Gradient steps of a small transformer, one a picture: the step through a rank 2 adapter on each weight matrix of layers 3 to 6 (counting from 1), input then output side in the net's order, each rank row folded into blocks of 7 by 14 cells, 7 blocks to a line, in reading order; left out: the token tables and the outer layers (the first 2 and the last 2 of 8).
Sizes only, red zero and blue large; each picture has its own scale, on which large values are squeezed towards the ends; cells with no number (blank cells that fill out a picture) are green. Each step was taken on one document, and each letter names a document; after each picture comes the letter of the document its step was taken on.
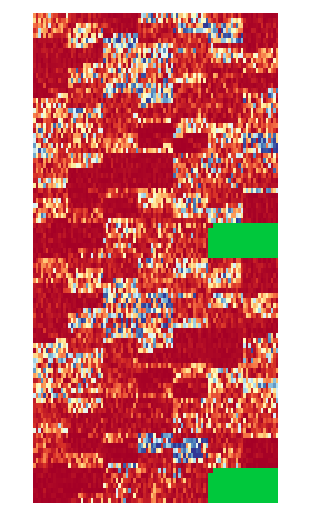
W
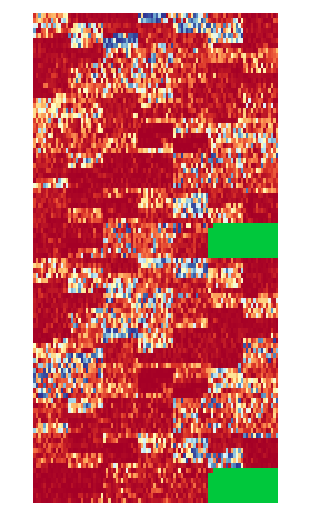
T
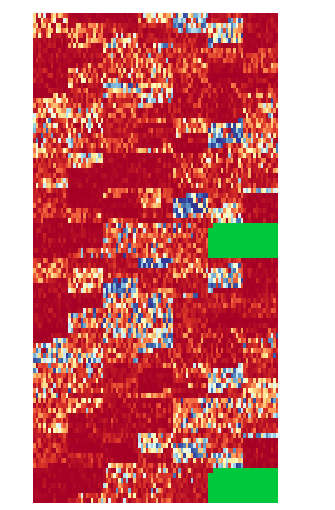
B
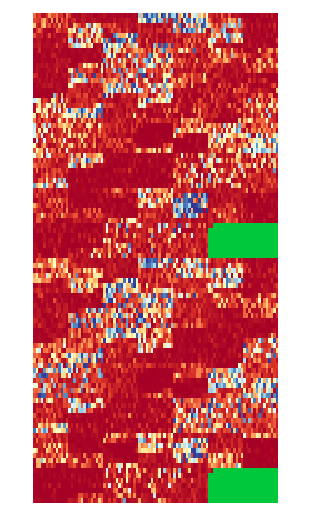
T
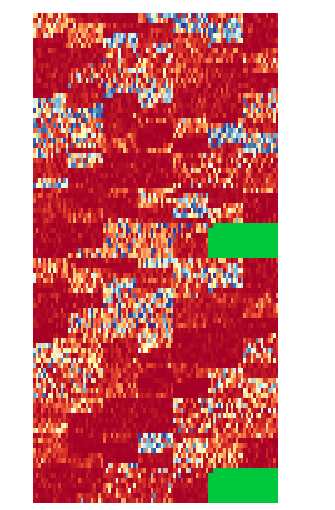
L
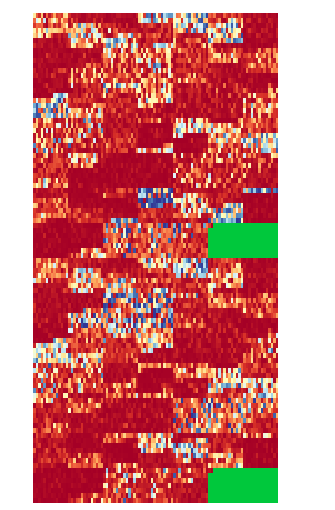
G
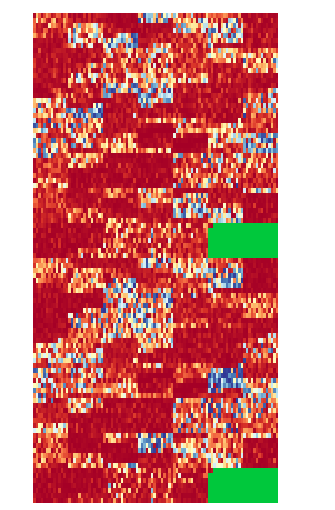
L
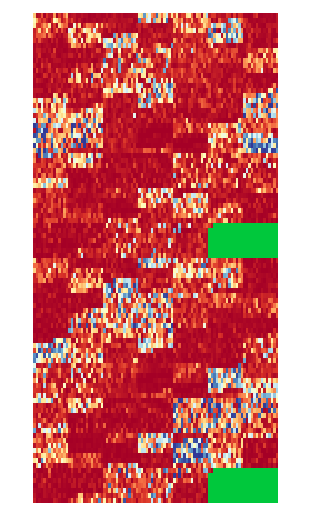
L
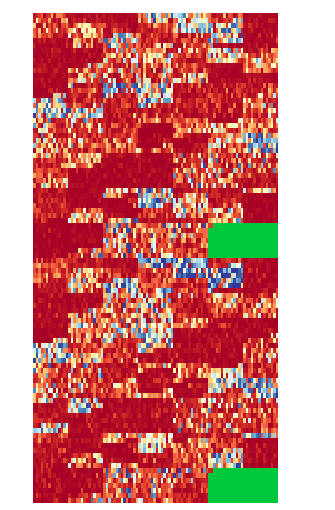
G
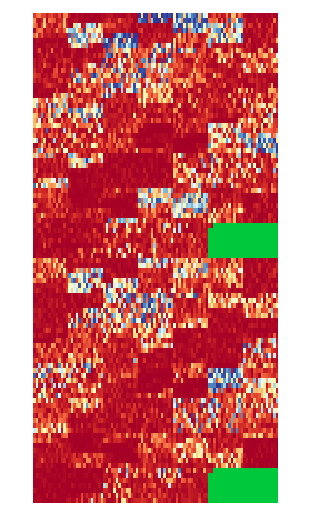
T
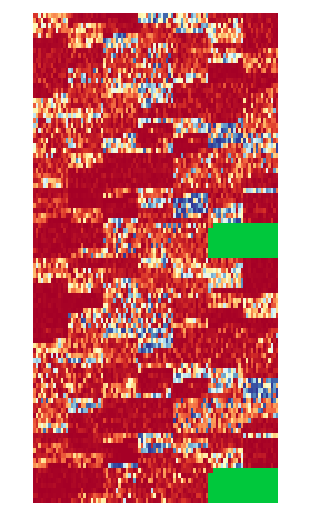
B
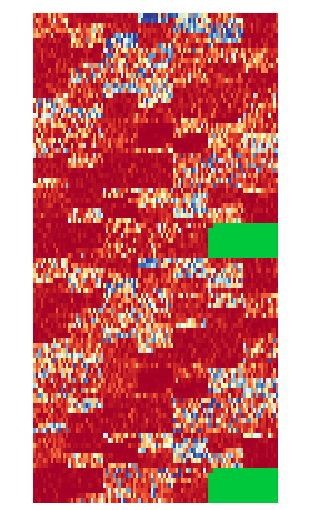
T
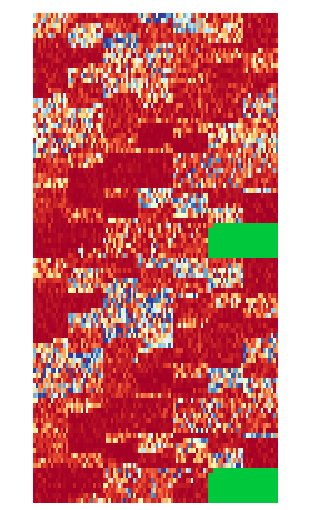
G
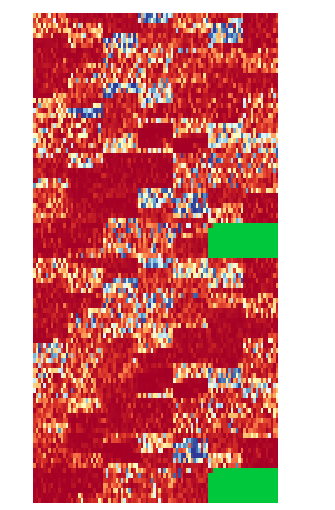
T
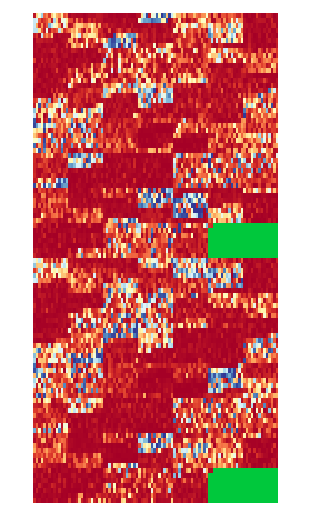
L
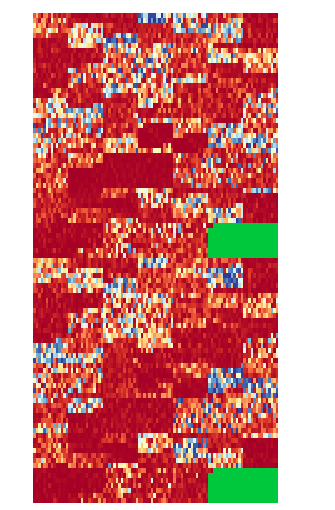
G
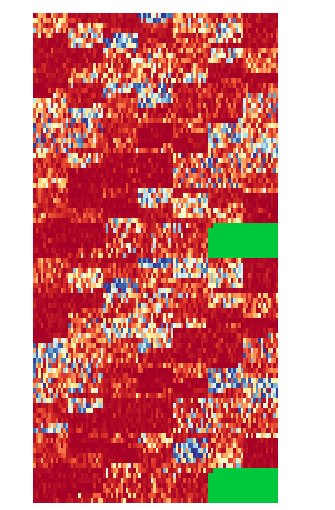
G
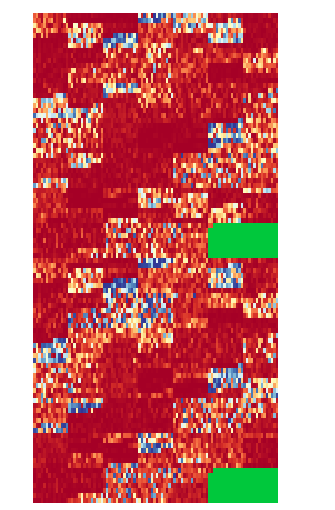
B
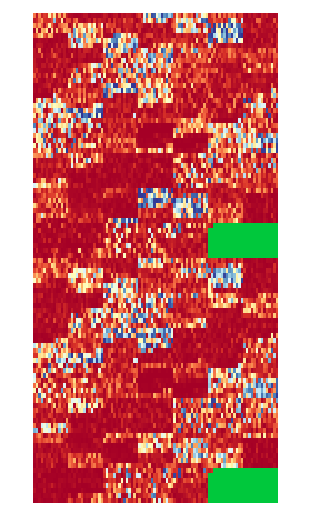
T
